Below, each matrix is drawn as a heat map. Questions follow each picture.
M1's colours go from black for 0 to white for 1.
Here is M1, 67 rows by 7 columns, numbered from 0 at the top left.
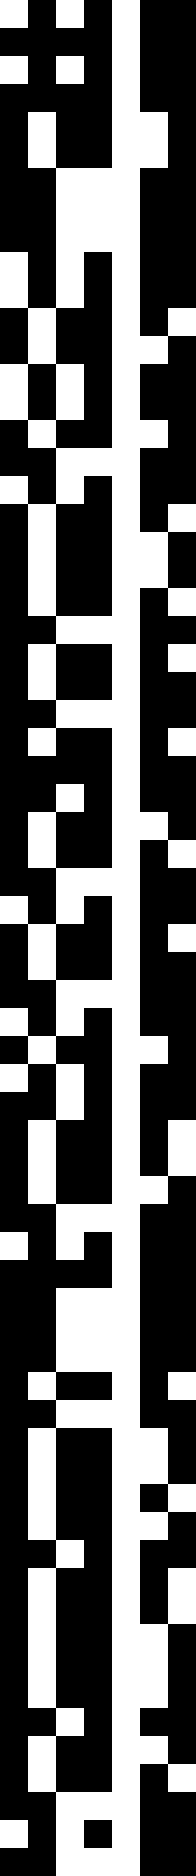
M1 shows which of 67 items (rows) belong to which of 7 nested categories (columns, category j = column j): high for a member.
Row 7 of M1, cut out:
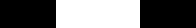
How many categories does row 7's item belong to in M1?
3
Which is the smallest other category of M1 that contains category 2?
4
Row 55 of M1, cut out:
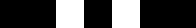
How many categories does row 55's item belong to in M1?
2
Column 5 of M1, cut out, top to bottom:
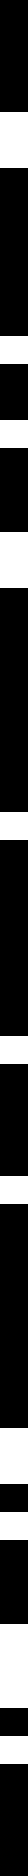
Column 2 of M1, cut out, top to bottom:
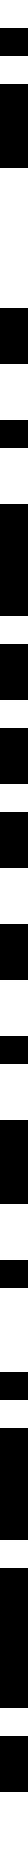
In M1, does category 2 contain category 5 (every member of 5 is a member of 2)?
no
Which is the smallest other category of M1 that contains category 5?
1
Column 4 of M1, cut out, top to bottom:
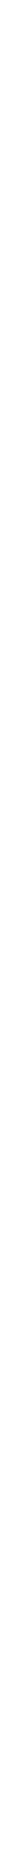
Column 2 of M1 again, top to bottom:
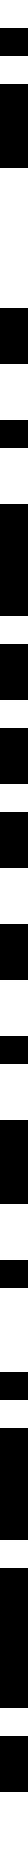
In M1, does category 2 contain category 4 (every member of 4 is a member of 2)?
no
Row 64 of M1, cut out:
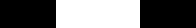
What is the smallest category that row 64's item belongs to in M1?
3
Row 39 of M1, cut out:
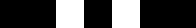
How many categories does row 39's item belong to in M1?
2
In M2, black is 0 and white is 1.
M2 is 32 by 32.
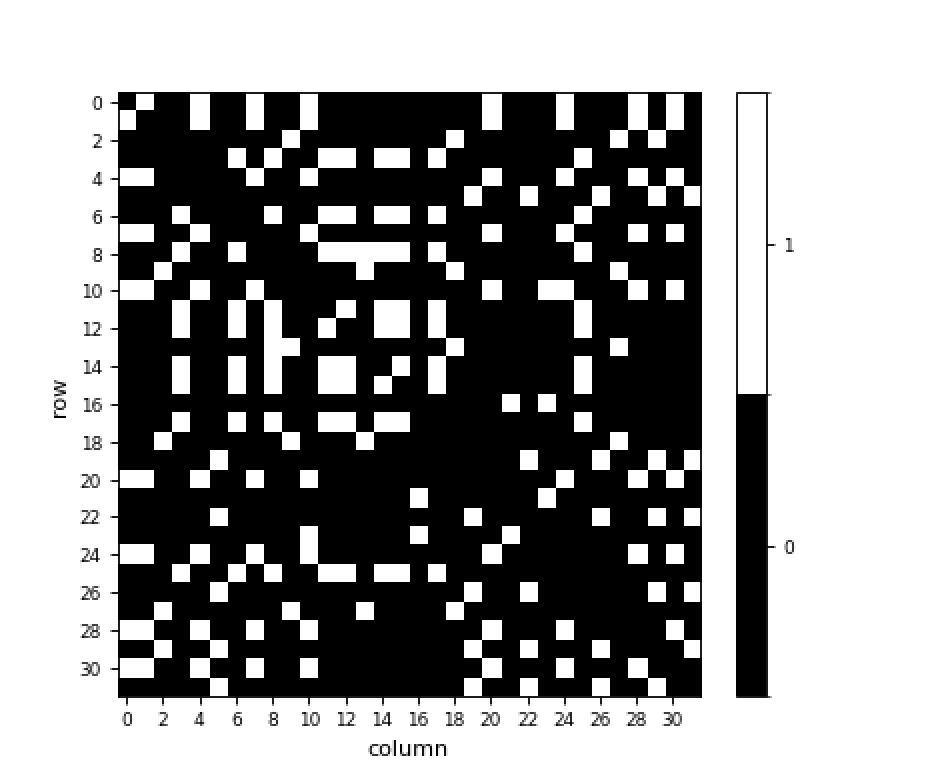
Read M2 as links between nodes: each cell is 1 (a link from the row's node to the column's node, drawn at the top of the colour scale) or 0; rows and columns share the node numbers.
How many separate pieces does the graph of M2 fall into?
2
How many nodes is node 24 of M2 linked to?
8
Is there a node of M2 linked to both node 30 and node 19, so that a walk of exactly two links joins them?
no
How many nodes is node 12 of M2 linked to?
8
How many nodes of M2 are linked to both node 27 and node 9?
3
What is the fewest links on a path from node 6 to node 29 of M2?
5
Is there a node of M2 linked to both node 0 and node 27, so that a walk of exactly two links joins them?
no
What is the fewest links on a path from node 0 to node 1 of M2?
1
